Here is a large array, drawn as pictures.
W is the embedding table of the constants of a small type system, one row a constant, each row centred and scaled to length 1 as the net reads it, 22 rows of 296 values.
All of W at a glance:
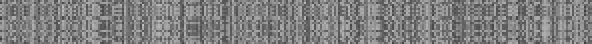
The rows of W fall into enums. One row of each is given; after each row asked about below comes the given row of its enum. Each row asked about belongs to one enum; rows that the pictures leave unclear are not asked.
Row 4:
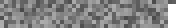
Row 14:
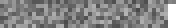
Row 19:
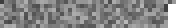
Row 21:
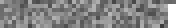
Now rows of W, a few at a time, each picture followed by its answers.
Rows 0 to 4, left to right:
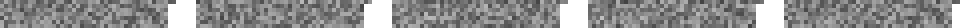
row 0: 4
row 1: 19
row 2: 14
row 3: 21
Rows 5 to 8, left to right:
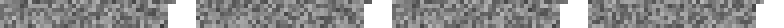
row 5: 21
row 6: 4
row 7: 21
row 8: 19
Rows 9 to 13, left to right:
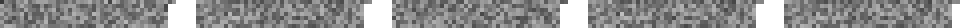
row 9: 19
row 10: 14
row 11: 4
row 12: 14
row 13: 14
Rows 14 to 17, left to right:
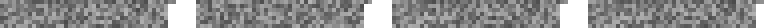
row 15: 19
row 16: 14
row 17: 14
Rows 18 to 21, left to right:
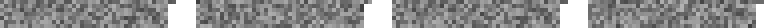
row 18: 4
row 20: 4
